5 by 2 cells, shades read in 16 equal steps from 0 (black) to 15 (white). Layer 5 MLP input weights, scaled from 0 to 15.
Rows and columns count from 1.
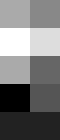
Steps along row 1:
down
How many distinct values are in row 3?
2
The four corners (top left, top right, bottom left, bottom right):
10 8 2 2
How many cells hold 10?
2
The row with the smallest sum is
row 5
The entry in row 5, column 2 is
2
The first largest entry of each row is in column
1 1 1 2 1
